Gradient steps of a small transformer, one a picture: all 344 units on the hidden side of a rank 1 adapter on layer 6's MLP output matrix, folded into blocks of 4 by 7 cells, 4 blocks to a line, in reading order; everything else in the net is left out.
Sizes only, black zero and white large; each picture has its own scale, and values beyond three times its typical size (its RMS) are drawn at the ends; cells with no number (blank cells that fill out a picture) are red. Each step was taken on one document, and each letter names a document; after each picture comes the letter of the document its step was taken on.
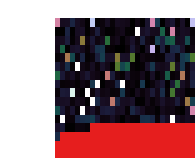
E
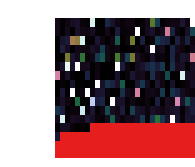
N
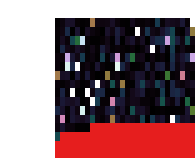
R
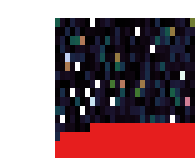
N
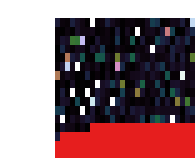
N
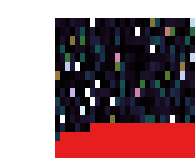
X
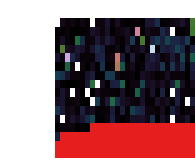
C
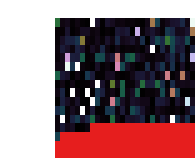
E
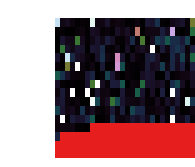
C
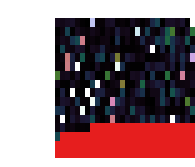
R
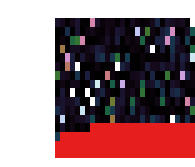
R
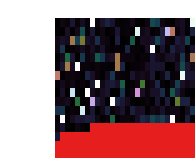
X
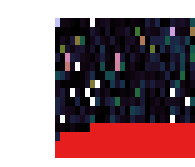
C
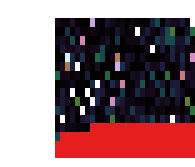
E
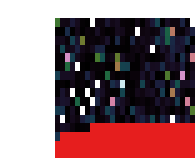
E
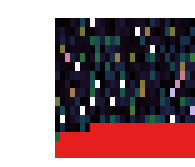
X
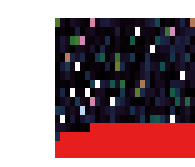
N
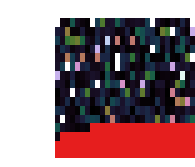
N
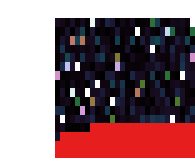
X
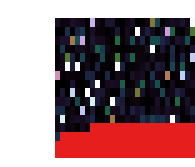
X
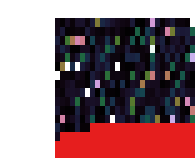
X
